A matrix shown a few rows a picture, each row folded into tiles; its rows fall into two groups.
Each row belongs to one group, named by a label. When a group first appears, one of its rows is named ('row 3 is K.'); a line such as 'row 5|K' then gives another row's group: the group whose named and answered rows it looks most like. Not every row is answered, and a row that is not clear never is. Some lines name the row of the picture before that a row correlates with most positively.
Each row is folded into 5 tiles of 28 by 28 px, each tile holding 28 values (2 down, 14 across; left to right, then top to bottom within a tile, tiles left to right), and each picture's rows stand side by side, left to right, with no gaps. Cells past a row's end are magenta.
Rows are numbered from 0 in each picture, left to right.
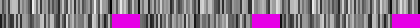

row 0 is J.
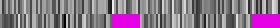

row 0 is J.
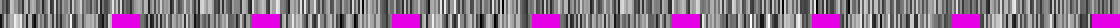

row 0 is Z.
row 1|J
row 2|Z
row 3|Z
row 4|J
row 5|Z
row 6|Z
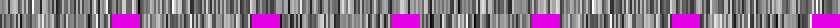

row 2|J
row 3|J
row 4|Z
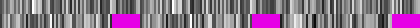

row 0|Z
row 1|Z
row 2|Z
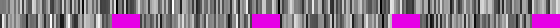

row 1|J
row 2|Z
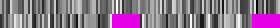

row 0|Z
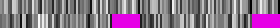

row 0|J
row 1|J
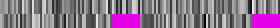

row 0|J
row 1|J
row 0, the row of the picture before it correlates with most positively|0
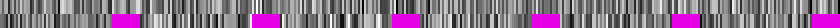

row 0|J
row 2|Z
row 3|Z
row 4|J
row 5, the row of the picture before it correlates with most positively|1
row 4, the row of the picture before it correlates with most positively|1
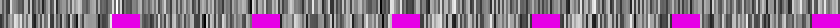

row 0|Z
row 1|J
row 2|Z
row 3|Z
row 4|Z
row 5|J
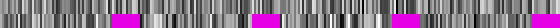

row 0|J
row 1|Z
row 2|Z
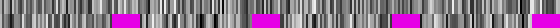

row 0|J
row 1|Z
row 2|Z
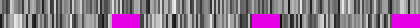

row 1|Z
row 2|J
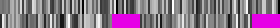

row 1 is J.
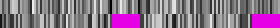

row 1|Z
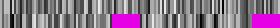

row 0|J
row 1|Z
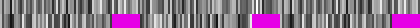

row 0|J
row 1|Z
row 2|J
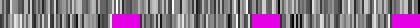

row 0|Z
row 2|J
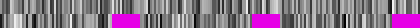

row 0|Z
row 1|J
